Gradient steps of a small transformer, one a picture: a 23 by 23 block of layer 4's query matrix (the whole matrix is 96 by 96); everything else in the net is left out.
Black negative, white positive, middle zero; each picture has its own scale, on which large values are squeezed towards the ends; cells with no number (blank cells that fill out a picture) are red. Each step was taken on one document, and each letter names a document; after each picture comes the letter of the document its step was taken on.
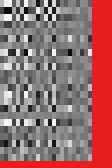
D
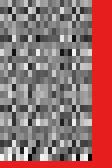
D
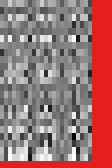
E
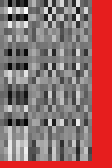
D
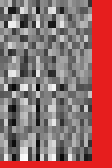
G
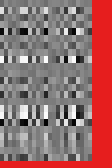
E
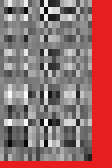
D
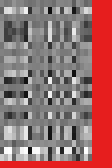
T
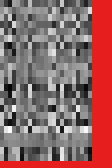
T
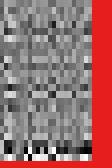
T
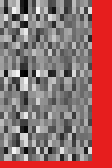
G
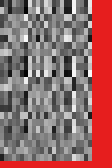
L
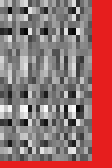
E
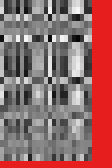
L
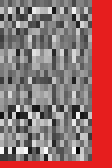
E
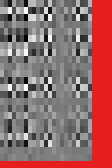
D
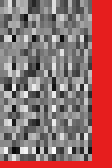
G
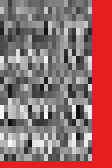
E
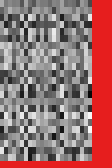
T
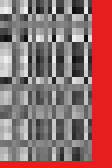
L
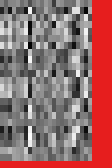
L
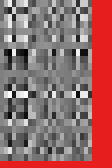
D
